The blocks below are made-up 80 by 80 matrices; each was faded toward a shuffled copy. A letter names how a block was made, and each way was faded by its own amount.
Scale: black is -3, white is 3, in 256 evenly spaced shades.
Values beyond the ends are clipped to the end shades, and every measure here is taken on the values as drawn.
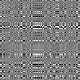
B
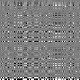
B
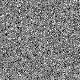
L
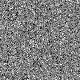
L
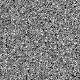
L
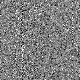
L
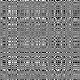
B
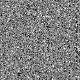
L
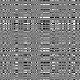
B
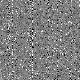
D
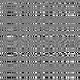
B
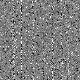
D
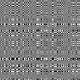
B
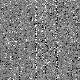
D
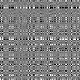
B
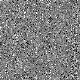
D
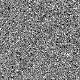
L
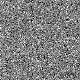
L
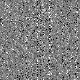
D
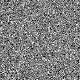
L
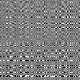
B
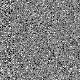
L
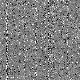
D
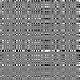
B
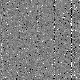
D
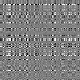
B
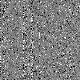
D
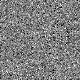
L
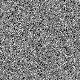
L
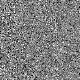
L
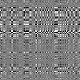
B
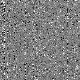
D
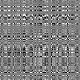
B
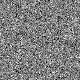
L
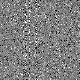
D
